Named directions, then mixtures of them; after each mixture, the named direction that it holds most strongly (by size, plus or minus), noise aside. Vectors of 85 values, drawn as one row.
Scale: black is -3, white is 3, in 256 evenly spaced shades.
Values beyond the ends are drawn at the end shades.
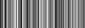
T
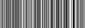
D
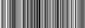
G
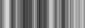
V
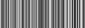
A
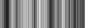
V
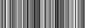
G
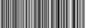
D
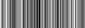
G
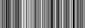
D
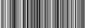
G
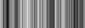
V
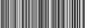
A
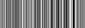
D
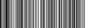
G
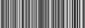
A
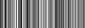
T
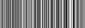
D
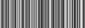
A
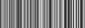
A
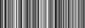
T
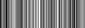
G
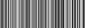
A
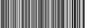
A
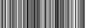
G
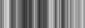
V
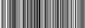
G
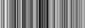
T
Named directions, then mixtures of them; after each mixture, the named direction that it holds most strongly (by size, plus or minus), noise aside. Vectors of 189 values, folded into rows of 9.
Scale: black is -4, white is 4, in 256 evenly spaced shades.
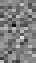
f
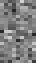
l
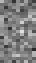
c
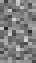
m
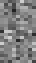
l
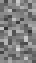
m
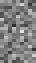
f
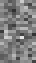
l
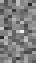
m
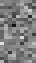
f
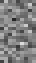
m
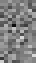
f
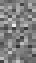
f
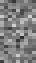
c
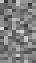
m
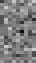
c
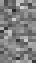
m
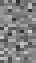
m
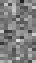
l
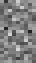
m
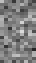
c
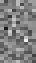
m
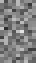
m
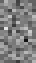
m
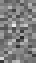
f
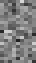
l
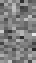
l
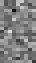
m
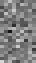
f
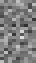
f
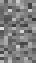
m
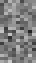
l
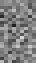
f
